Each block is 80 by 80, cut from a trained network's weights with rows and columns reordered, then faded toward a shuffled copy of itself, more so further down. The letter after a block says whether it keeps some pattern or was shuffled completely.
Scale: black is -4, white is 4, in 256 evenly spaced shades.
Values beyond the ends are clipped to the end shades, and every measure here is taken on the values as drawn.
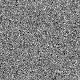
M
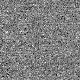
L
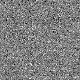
L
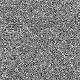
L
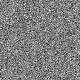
M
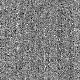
L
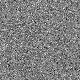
M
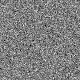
M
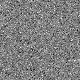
M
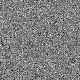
M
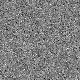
M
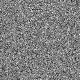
M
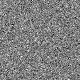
M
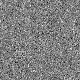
M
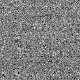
L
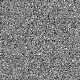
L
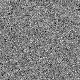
M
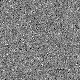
M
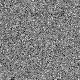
M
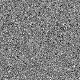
L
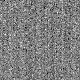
L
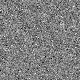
M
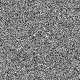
M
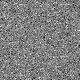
M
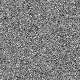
L
